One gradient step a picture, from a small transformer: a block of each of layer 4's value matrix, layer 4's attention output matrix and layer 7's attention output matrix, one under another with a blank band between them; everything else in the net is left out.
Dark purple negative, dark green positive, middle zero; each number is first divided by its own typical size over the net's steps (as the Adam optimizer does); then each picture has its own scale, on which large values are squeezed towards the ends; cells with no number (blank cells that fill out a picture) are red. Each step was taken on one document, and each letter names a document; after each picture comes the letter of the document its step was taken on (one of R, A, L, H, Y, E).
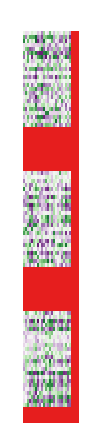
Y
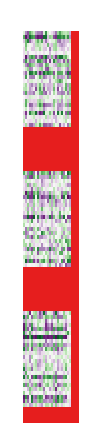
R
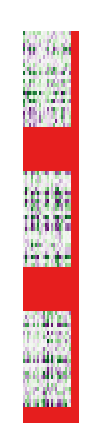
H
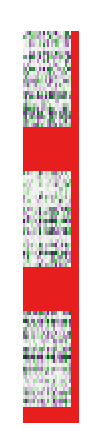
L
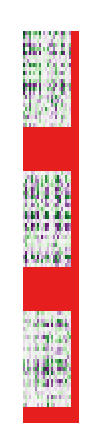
H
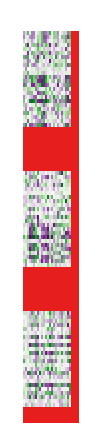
Y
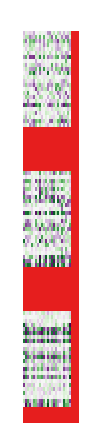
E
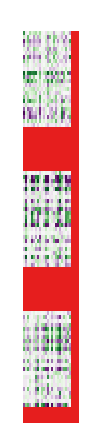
H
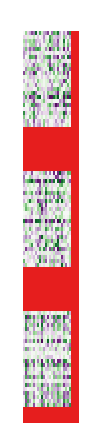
E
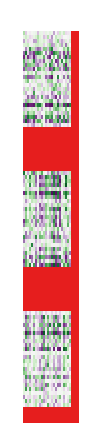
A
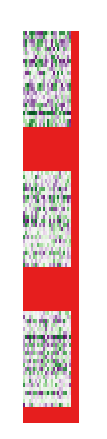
L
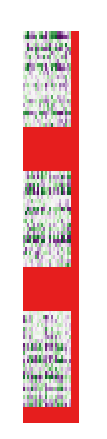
R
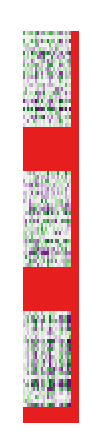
Y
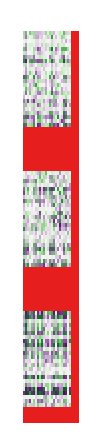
L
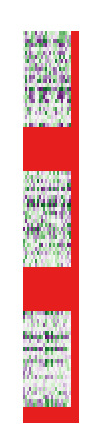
R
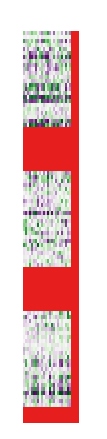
Y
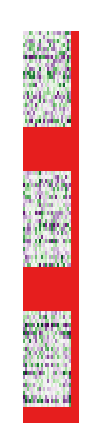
E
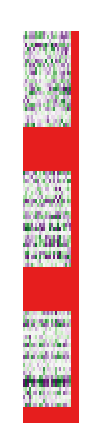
A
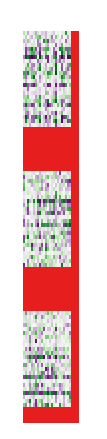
E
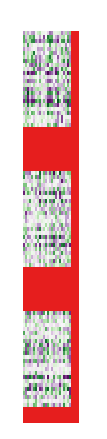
E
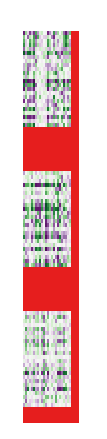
A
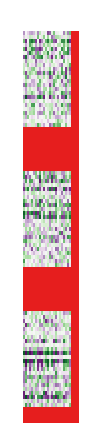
L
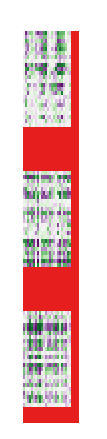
R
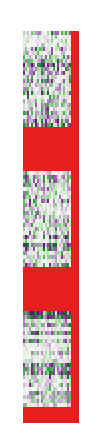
L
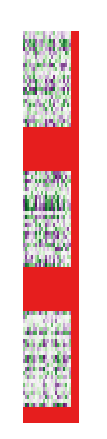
A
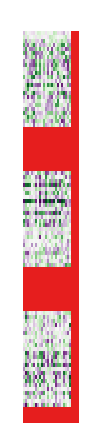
E
